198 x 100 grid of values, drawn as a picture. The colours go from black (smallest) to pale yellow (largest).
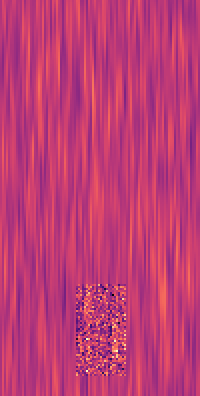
Roughest part: bottom middle. Histogram: heavy tails on both sides. Grain: streaks running down. Odd patch: rougher, in the bottom middle.
